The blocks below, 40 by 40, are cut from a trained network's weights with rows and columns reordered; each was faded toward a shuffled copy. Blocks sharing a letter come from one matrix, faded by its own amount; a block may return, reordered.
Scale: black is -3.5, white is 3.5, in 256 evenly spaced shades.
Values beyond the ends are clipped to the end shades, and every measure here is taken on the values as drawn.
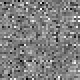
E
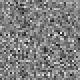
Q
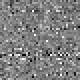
E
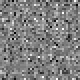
E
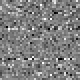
E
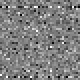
E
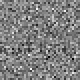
Q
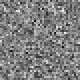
Q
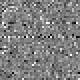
E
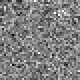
Q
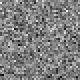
Q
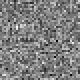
Q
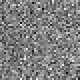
Q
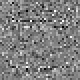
E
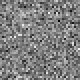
Q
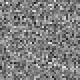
Q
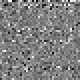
E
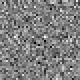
Q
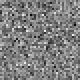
Q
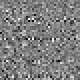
E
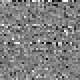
E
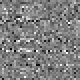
E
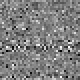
E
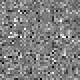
E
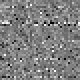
E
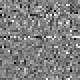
E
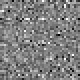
E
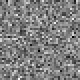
Q
